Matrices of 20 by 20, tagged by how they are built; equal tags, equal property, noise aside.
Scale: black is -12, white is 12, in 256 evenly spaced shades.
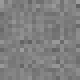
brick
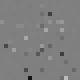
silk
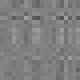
brick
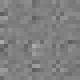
brick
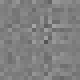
brick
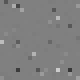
silk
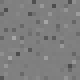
silk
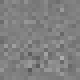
brick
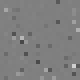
silk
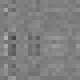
brick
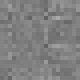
brick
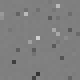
silk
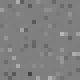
silk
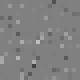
silk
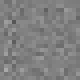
brick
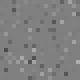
silk
